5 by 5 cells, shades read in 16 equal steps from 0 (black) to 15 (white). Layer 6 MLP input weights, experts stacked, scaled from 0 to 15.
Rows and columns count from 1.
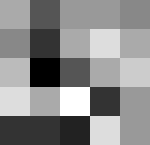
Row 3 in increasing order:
0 5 10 11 12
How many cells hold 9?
4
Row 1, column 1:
10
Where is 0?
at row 3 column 2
